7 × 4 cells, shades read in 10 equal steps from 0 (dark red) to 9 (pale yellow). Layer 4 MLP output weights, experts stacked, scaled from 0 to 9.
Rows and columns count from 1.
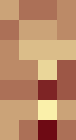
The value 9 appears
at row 6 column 3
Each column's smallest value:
4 4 0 3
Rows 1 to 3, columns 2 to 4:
4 4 5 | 6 6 5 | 7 7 7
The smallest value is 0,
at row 7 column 3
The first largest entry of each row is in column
1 2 2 3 1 3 1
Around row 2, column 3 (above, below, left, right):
4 7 6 5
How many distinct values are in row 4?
3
